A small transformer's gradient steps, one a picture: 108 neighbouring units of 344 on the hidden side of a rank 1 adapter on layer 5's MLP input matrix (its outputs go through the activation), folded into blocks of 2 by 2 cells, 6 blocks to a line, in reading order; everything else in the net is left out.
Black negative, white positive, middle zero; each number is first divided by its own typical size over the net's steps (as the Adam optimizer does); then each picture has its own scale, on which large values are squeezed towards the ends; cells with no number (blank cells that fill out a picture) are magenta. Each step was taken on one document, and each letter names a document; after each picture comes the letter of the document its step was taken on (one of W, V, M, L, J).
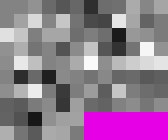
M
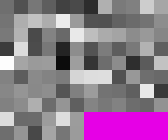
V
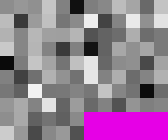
V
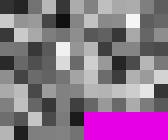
V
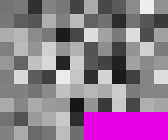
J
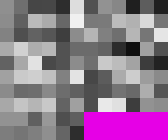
J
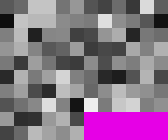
J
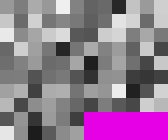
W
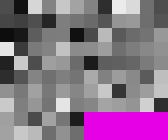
W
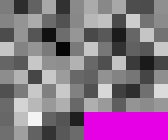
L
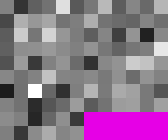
L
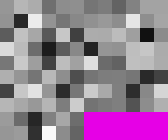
M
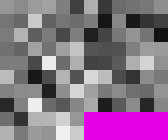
J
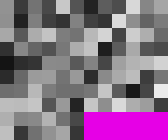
W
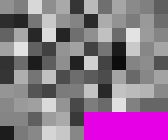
V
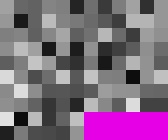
J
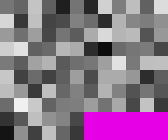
W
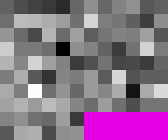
L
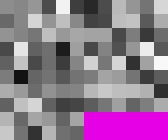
M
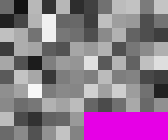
V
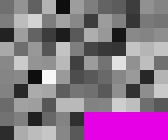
M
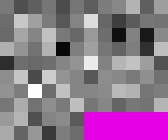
L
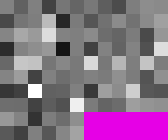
L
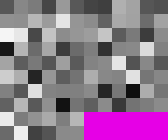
M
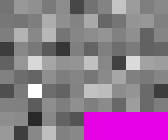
L
